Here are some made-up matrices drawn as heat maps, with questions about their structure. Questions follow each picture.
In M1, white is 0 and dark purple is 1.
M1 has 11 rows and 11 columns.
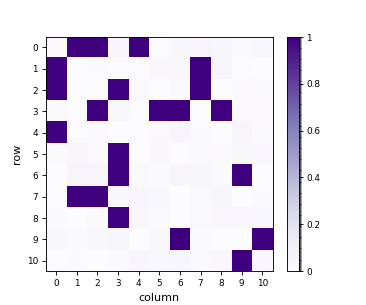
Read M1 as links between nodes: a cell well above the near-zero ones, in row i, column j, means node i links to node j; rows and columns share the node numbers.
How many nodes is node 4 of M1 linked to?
1
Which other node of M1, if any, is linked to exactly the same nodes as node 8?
node 5
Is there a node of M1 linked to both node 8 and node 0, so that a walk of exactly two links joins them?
no
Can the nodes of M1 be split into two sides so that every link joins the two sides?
yes
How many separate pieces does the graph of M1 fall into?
1
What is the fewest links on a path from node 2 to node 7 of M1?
1
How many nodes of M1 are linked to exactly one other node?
4
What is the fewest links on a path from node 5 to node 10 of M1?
4
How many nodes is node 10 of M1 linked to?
1
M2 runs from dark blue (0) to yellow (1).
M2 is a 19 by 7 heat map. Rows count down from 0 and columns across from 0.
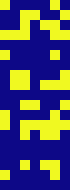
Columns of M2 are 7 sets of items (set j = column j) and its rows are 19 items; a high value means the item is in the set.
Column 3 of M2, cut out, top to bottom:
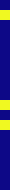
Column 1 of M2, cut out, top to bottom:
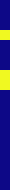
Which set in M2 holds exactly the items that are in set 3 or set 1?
6
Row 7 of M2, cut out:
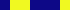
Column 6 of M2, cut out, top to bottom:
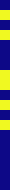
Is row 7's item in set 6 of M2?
yes
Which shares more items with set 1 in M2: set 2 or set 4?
set 2
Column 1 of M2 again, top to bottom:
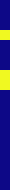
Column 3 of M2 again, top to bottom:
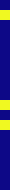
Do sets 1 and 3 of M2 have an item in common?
no
